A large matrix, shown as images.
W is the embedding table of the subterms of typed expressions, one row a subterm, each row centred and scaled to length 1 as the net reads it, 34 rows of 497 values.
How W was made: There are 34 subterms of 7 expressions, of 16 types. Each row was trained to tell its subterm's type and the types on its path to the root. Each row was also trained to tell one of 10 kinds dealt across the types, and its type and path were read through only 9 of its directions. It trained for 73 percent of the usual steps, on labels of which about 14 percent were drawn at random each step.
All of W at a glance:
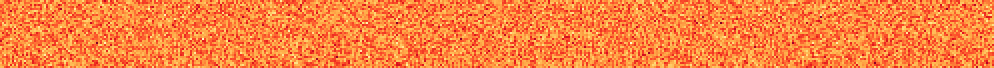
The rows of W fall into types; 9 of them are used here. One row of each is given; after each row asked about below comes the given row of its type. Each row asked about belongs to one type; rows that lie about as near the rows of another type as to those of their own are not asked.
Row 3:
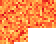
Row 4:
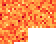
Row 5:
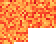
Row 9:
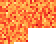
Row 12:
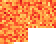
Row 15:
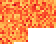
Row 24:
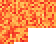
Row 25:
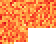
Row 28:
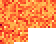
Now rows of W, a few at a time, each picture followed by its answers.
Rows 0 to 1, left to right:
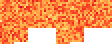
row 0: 28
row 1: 15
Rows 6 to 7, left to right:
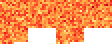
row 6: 9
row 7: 3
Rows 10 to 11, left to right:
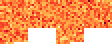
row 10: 12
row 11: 5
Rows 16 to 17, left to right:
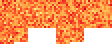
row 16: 24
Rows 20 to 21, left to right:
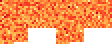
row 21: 4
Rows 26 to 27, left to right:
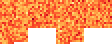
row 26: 25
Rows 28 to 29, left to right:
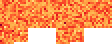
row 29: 4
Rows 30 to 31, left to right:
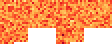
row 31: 28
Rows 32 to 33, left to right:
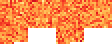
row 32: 24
